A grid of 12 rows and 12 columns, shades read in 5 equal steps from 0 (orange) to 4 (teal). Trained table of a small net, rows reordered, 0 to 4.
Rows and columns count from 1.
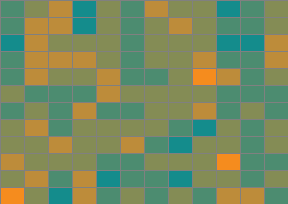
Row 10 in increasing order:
0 1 2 2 2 2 2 2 3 3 3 3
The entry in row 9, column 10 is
2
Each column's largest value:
4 3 4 4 4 3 3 4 4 4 4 3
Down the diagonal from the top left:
3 1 2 1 1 2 2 3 2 0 3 3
